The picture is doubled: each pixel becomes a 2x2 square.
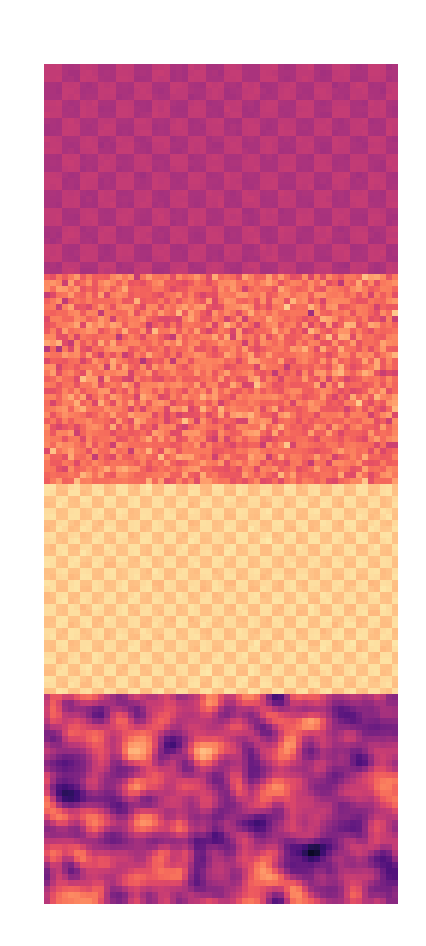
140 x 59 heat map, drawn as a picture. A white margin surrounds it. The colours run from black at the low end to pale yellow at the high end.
It is made of 4 by 1 panels. Panel 1,1: middling, checkered, faint in contrast. Panel 2,1: high, fine-grained. Panel 3,1: very high, checkered, faint in contrast. Panel 4,1: middling, blotchy, strong in contrast.
